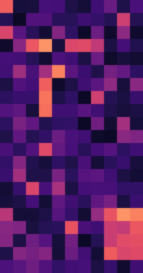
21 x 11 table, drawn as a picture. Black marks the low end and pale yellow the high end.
The halves do not mirror each other. The ninth with the highest average is the bottom right. In the bottom right lies a patch that is higher than the rest. The values are skewed, with a long tail toward high values. The centre is the calmest part.
